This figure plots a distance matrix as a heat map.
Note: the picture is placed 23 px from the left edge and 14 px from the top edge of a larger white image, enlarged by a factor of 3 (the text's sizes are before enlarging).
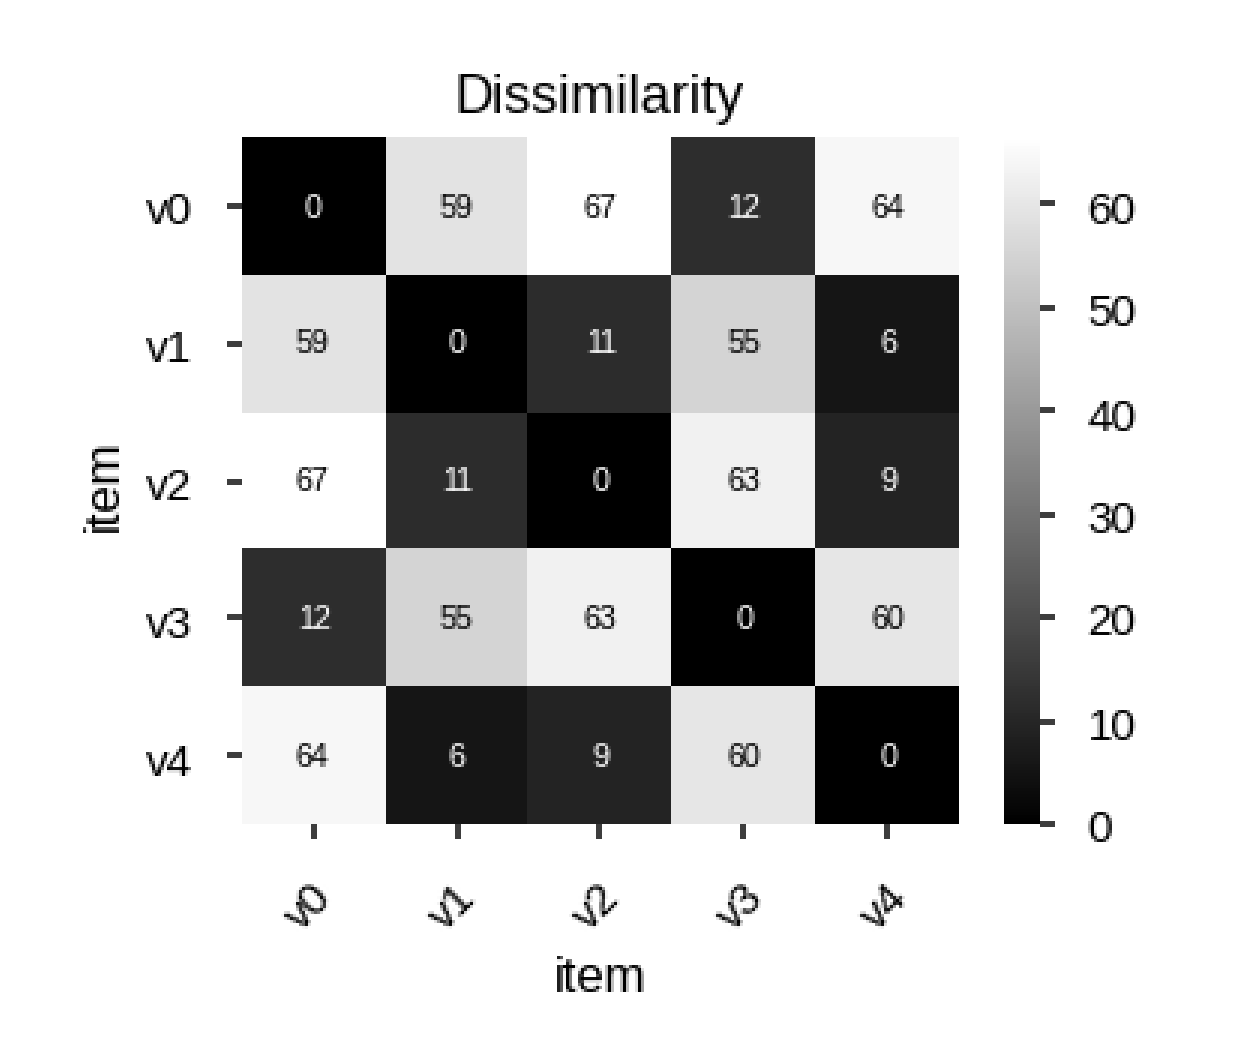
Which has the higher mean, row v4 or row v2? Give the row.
v2
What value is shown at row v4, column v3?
60
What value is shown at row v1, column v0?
59
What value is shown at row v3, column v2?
63
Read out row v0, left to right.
0 59 67 12 64
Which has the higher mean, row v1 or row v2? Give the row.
v2
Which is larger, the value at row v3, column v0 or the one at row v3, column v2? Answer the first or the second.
the second
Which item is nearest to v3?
v0
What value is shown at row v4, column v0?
64
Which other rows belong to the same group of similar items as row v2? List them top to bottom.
v1, v4
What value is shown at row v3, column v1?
55
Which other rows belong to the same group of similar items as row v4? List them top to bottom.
v1, v2
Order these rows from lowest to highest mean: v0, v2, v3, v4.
v4, v2, v3, v0
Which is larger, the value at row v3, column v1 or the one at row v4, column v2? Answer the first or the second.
the first
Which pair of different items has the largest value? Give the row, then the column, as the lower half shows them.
v2, v0
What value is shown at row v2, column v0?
67
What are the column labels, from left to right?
v0, v1, v2, v3, v4
